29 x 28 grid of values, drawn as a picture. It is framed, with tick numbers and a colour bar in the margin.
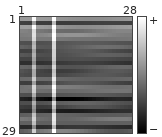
Average level on the scale: 40%. Ninth with the highest average: top left. Histogram: skewed, a long tail of high values. Odd lines: columns 4 and 9.
